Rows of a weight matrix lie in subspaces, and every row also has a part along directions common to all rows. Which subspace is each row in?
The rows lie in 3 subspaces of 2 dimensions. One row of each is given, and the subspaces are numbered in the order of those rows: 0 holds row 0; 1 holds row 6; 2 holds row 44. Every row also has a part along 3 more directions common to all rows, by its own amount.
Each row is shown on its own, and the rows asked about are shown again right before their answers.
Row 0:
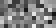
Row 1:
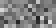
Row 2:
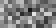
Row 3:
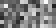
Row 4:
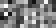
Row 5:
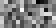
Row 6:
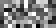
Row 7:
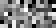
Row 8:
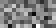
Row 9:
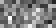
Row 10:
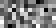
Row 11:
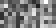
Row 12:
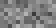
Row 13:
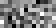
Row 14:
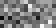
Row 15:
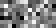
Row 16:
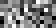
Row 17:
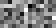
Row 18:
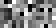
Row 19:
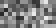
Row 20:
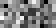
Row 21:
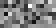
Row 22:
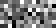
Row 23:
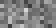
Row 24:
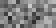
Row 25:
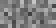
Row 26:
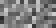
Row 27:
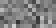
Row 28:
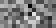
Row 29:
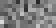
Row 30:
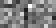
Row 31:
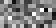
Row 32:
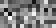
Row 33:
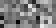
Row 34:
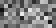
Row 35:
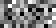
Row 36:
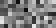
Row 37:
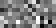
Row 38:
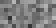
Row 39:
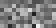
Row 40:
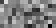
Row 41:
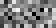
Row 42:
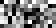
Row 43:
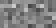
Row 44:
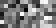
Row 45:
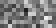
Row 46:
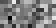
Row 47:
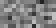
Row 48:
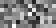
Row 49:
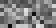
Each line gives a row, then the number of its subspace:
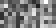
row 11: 2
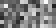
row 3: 2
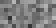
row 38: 0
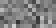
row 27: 2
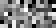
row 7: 2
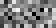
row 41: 0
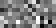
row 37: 2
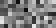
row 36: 2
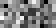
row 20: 2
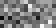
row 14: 2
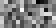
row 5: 1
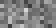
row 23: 1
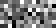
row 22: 2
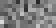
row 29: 1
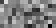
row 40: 0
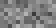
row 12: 1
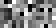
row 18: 0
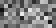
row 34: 0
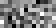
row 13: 1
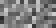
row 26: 0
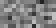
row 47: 1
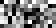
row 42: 0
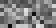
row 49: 1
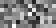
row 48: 2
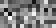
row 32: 2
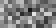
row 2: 1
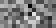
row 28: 2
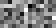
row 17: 0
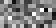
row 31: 0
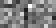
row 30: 0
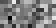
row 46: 0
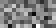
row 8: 1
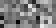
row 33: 2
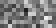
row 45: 1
